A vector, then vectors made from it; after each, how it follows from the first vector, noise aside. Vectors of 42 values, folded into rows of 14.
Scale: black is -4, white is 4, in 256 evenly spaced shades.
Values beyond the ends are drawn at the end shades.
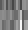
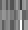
copied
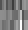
copied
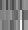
copied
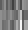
copied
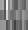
reversed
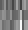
copied
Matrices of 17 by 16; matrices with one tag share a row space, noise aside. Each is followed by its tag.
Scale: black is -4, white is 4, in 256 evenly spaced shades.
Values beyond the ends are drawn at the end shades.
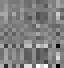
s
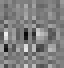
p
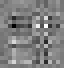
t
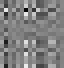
p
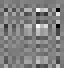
s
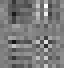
t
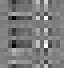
t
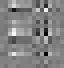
t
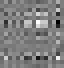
s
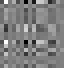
p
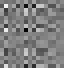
p
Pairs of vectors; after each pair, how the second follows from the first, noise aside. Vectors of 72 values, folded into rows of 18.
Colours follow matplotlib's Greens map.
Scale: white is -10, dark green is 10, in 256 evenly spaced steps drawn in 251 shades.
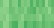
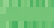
partly zeroed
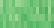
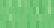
partly zeroed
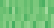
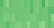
partly zeroed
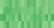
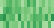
scaled up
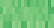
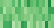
scaled up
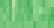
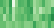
scaled up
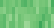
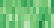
scaled up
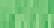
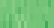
partly zeroed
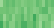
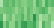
scaled up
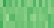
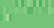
partly zeroed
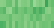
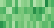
scaled up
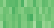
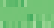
partly zeroed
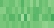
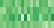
scaled up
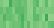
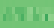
partly zeroed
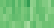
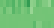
partly zeroed
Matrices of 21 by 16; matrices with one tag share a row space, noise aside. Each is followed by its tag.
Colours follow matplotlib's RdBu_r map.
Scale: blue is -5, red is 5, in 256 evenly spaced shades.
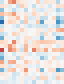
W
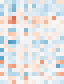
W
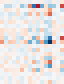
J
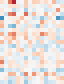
W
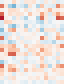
W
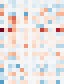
W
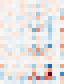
J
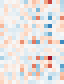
J
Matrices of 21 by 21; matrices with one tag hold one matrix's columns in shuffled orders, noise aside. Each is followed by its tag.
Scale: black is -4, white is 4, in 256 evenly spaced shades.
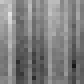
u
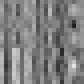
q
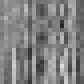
q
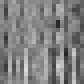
q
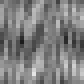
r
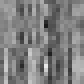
q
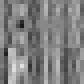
q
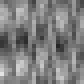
r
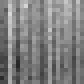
u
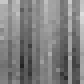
u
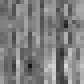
q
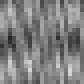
r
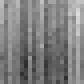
u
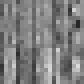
q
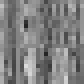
q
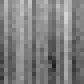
u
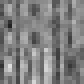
q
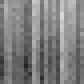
u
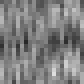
r
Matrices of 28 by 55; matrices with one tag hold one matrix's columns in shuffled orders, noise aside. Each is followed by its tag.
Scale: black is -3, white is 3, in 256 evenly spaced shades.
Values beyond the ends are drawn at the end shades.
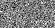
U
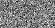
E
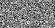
U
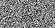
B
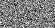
B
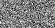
U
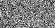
E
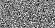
B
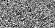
B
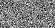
U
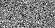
U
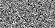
B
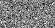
U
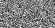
B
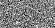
B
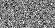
U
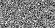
U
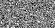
U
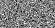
B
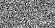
U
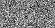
E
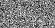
E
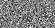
B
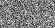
E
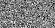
U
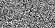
B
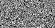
B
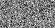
E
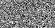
U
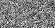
U
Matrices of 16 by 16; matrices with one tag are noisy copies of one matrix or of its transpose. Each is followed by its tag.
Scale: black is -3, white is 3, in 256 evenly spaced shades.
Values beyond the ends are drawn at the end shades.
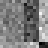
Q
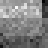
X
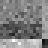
Q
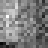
X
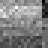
X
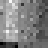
X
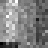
X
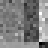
Q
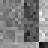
Q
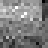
X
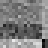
Q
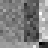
Q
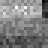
X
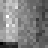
X
